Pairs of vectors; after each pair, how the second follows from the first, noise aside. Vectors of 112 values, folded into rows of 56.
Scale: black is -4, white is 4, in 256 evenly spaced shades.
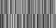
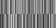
copied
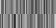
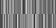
shuffled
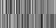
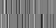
partly zeroed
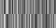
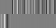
partly zeroed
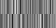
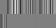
partly zeroed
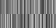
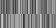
shuffled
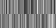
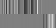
partly zeroed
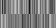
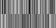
copied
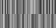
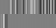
partly zeroed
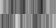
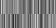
shuffled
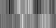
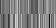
shuffled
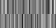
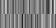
copied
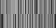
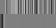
partly zeroed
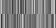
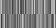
copied
